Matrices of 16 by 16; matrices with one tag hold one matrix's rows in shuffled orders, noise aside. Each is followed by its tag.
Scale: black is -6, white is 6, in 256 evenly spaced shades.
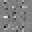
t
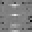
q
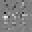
t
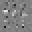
t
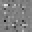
t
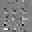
t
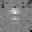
q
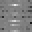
q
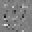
t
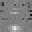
q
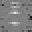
q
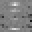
q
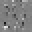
t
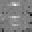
q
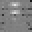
q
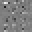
t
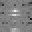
q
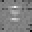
q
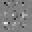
t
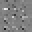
t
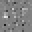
t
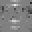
q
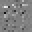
t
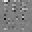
t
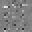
t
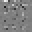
t
